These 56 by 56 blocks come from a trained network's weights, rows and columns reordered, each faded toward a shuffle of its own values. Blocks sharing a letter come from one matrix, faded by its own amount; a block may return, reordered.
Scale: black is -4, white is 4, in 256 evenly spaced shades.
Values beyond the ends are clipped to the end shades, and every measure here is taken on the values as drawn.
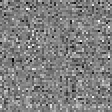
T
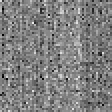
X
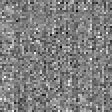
X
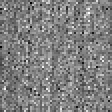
X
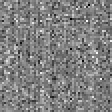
X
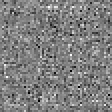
T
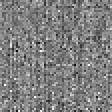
X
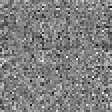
T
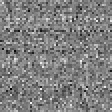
T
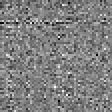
T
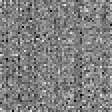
X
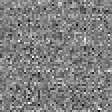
T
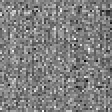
X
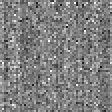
X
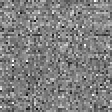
T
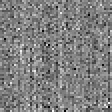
X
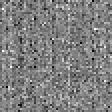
X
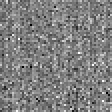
X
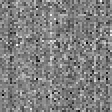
X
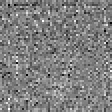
T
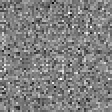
T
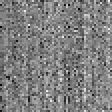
X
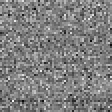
T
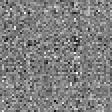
T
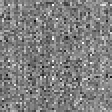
X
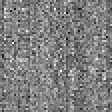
X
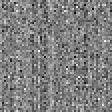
X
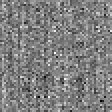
X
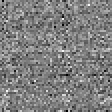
T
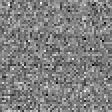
T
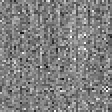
X
